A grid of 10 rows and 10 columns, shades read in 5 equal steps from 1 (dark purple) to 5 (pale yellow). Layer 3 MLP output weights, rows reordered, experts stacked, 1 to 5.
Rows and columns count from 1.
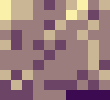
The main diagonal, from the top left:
5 4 3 3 3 3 3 2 2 1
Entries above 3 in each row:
6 5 3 2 2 1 1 3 1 0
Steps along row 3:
down same same down up down same up down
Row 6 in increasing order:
2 3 3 3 3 3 3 3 3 4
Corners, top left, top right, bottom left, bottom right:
5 4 2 1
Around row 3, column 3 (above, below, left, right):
4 3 3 3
